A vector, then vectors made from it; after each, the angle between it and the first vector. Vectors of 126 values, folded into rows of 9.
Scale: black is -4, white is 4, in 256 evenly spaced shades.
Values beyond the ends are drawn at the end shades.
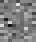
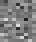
partly opposed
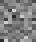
partly aligned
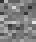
partly aligned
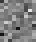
partly aligned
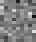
orthogonal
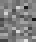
orthogonal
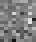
orthogonal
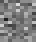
nearly parallel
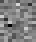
nearly parallel
